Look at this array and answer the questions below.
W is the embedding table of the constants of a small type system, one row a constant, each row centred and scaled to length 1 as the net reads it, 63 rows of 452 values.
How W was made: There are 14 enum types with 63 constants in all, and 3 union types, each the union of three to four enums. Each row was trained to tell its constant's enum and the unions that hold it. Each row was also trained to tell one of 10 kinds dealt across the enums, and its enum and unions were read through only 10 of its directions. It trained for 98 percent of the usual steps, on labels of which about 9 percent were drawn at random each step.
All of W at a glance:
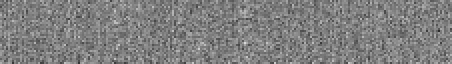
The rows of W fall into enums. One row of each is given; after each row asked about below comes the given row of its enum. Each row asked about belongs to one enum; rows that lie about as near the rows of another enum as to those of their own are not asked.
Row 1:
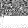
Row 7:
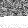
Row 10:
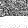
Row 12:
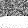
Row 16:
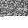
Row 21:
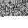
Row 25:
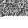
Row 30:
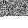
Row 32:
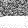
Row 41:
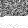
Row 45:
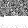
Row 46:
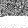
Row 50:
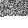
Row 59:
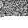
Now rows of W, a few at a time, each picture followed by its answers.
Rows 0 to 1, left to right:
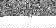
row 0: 25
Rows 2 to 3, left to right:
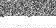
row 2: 21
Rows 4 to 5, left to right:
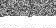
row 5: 41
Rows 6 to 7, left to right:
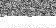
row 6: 59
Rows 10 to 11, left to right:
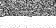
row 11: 21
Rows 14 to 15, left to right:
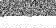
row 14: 21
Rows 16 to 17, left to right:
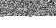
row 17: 1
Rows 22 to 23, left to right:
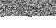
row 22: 59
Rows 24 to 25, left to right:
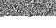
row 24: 30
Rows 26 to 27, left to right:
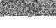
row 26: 41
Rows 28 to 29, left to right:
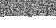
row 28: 16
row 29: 30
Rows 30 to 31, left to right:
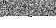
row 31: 21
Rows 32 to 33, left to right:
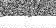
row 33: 25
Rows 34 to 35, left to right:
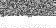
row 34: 16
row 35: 30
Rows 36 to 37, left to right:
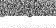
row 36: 30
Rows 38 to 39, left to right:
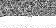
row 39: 16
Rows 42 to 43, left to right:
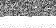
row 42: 41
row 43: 45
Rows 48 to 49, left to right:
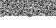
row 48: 59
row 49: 46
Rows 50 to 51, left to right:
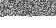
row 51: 16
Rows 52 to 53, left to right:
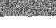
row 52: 25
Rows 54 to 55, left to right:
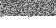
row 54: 41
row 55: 32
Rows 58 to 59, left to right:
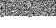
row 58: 59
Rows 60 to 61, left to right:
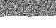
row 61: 10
